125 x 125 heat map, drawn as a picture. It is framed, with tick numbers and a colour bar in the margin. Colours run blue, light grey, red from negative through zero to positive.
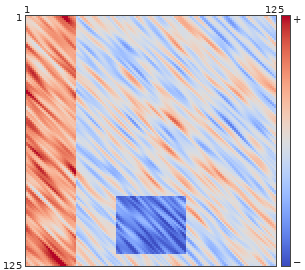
In the bottom middle lies a patch that is lower than the rest. The left part is higher, up to a seam about 20% of the way across. The values follow a bell shape. The ninth with the lowest average is the bottom middle.
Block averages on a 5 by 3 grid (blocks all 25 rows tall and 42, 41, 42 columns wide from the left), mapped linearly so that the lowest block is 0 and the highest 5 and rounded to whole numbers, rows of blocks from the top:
533 / 533 / 533 / 523 / 503
